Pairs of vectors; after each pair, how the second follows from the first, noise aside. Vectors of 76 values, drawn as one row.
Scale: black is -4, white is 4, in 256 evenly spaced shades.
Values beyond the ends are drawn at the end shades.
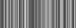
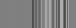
partly zeroed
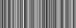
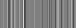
partly zeroed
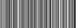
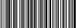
scaled up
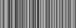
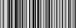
scaled up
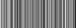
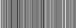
partly zeroed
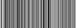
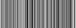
reversed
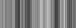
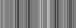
partly zeroed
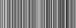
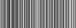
reversed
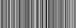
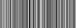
reversed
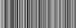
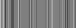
partly zeroed
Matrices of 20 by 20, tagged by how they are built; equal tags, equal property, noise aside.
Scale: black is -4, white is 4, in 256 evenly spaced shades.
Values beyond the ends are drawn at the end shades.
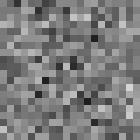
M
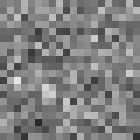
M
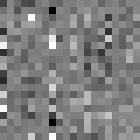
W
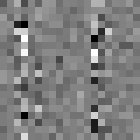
W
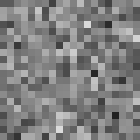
M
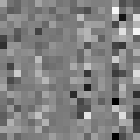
W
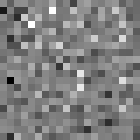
M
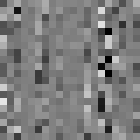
W
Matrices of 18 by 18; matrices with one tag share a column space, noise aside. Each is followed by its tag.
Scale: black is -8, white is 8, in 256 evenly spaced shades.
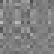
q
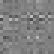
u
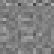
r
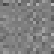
r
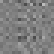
r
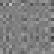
r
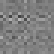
u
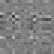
u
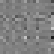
u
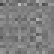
r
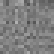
q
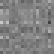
q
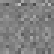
r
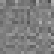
q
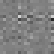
u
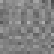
q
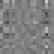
q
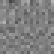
q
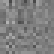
q
